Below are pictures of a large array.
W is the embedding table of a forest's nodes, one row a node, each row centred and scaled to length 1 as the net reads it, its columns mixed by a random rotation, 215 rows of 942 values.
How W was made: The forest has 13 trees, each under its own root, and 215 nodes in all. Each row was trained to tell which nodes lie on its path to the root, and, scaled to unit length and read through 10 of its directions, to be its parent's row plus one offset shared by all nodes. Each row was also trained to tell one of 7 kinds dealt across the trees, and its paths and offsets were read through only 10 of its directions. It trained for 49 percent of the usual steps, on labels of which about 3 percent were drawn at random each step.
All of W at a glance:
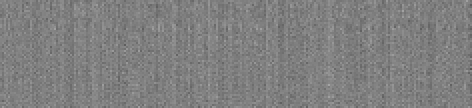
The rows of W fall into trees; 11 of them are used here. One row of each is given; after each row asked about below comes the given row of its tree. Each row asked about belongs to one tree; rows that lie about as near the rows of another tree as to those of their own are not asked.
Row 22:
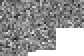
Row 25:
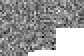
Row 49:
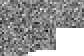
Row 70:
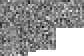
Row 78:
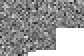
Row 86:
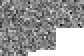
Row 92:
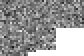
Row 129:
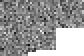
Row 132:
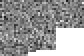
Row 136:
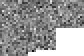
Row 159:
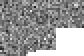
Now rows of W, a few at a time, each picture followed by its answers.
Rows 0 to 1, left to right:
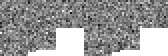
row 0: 86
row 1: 132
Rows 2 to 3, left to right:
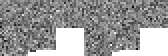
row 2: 49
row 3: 22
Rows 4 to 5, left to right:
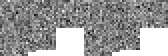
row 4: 70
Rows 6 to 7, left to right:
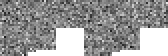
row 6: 92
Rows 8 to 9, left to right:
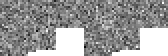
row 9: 25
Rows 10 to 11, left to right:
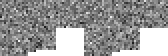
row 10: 136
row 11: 86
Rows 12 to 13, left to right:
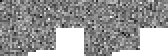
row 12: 86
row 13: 159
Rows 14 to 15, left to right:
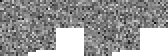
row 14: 86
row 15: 70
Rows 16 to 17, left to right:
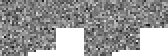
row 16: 92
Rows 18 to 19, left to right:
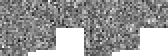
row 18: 159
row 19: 159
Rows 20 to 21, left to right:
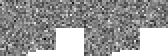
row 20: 22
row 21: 25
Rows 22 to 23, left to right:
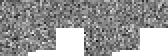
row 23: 159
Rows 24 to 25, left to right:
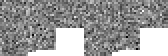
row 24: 22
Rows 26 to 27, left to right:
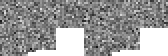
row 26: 78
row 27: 92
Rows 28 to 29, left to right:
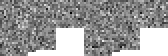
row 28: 25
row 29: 136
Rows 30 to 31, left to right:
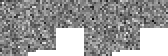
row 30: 22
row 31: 70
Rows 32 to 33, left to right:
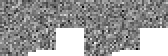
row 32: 86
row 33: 132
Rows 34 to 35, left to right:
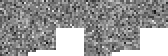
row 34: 70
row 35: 22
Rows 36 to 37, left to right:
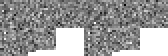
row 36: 129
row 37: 159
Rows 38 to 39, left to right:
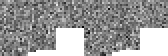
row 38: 49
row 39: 49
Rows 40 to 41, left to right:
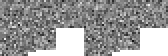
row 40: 92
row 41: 92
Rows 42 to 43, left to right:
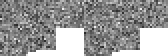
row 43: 159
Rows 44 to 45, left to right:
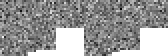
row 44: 92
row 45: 78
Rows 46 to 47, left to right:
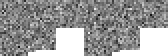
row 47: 129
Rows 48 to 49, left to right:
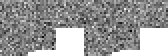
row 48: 25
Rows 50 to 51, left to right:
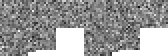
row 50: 136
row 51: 136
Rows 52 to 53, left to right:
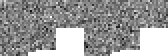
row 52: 136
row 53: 49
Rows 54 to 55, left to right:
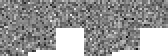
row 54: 136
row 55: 132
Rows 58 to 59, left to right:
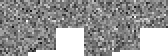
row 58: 136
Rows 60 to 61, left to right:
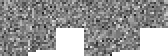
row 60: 136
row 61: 129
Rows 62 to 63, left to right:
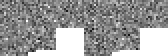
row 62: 136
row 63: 159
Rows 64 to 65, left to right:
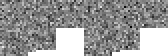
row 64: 22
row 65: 129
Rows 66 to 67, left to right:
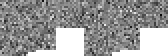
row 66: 78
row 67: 92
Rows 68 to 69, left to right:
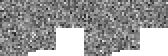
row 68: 86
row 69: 132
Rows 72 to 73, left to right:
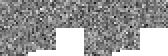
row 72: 78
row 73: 129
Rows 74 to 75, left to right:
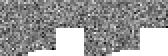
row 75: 49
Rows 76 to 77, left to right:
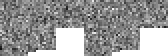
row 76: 159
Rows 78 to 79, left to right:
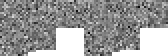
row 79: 136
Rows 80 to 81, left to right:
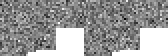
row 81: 70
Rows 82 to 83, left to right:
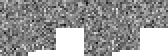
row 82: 136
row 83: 136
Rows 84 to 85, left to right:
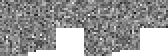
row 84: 70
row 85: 49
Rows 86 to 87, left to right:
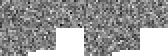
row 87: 136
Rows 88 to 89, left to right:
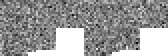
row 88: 92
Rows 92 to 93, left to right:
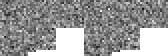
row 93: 159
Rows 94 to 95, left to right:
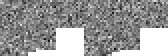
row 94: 92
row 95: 78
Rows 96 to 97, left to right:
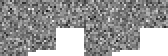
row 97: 86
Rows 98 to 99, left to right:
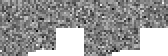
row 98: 86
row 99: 78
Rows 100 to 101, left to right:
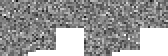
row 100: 132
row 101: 70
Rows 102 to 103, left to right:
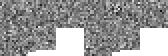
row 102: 159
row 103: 159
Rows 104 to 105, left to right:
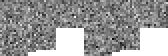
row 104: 92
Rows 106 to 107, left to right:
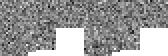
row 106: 22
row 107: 129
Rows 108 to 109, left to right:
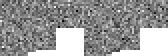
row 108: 159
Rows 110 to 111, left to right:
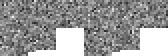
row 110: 136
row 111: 49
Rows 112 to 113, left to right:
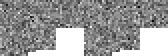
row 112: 129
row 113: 136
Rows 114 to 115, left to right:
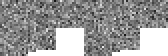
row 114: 25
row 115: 92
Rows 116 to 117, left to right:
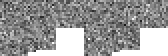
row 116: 129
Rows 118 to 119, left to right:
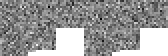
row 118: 22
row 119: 22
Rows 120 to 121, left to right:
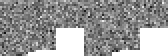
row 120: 49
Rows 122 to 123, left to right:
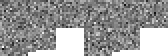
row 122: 129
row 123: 159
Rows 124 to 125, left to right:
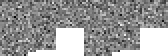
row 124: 22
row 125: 70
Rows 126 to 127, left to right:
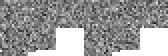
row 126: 86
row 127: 70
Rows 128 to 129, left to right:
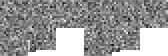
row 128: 136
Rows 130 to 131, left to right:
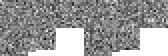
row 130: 22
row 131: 159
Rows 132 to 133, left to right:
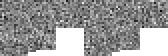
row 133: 159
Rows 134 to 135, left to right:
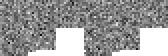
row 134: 22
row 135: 86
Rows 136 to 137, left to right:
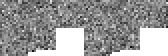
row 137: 78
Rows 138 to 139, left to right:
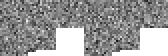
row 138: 136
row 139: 129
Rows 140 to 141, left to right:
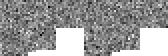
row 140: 92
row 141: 159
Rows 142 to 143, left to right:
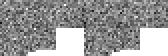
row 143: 49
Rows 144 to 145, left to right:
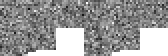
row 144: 78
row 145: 22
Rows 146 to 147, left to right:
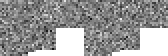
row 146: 49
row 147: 132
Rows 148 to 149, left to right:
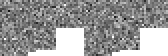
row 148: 136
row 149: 129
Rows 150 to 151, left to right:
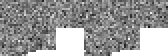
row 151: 86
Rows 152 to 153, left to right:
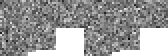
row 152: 159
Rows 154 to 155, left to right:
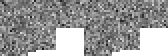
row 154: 129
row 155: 159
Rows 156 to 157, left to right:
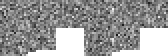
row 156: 49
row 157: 22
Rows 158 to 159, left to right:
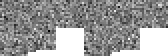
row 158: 132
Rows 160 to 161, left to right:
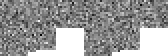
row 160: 22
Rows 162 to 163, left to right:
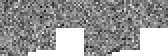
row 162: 129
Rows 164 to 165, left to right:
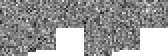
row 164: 136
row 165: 25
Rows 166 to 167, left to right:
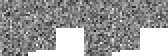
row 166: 92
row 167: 92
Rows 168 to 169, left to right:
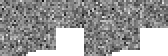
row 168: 78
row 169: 78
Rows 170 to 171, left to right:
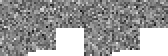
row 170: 78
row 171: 25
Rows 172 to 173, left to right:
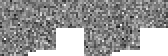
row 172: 92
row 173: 49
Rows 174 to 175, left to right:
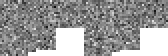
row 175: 22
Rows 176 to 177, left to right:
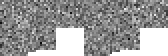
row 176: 25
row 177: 78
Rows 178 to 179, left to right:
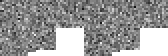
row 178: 86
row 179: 92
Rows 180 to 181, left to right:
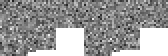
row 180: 159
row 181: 22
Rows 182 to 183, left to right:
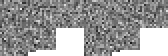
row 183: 70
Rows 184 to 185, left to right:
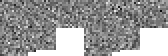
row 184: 70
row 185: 159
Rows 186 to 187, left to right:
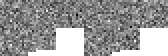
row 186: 92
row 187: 25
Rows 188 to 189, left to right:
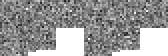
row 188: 70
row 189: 92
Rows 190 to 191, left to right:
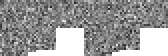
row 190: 86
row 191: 49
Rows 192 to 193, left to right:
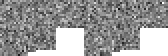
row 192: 78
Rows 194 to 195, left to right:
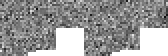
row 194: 86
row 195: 78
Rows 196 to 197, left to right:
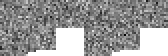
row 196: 159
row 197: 22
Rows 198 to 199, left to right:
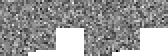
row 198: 70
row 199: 136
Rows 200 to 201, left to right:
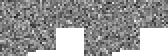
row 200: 22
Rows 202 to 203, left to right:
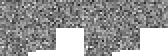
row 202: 22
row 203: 92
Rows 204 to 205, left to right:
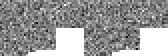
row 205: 25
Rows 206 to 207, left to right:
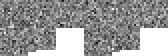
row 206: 129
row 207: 136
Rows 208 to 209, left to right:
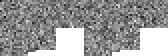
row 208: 132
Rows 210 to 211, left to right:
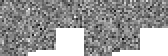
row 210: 22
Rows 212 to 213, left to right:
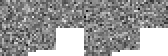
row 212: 86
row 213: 86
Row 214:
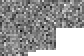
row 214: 70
